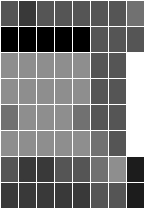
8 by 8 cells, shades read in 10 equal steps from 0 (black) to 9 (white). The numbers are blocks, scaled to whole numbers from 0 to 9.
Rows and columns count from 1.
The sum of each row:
24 9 40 40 38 41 23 17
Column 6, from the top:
3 3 3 3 3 4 4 3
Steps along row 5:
up same same down down same up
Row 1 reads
3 2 3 3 3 3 3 4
